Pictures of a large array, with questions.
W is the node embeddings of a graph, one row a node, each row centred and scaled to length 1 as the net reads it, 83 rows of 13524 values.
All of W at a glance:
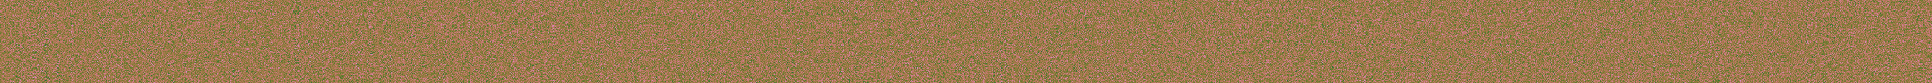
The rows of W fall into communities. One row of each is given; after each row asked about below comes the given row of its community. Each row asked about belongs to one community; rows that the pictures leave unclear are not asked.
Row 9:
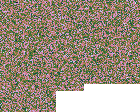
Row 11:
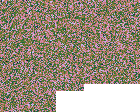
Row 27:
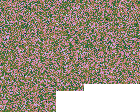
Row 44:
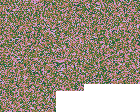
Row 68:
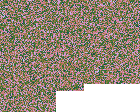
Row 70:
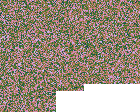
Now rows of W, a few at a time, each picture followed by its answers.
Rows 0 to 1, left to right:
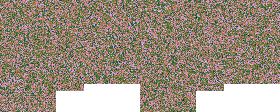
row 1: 44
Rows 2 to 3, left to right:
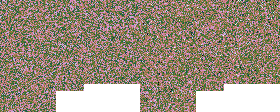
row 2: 11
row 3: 11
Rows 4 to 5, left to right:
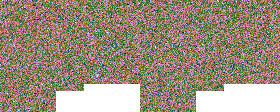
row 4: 68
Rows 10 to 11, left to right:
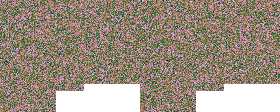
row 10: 11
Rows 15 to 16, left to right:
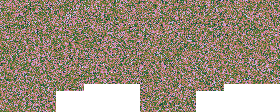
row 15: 27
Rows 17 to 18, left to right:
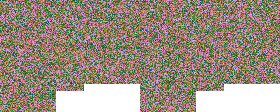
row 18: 68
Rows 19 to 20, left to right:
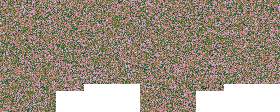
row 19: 9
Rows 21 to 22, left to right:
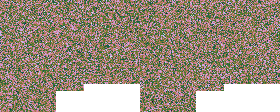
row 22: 11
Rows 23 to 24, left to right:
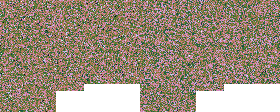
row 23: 9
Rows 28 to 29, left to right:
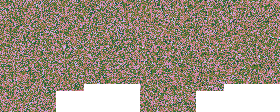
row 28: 68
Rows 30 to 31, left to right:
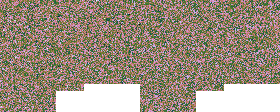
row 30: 11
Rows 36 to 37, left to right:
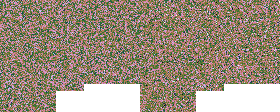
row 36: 44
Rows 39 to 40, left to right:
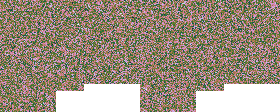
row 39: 44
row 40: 9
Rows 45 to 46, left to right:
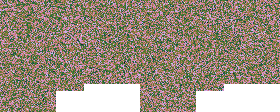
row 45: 44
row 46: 27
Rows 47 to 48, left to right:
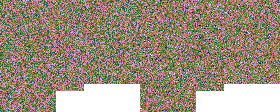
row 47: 44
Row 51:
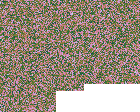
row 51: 68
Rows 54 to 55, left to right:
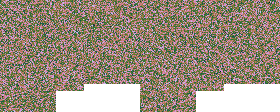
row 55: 9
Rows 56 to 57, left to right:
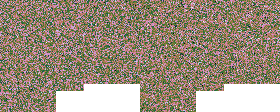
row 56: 11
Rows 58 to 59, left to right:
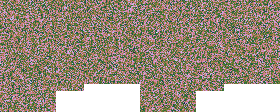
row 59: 44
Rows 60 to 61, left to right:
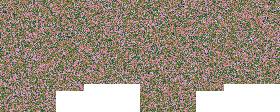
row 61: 9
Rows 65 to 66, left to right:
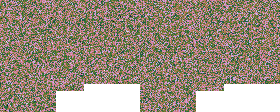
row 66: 9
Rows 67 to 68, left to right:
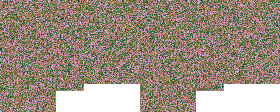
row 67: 68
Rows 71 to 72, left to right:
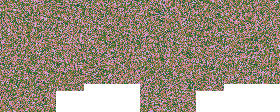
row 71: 44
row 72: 68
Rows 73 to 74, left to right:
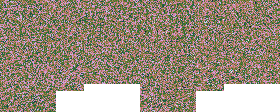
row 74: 27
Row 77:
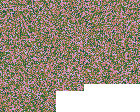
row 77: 44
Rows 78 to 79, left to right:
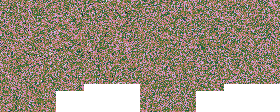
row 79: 9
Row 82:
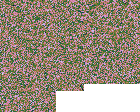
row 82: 9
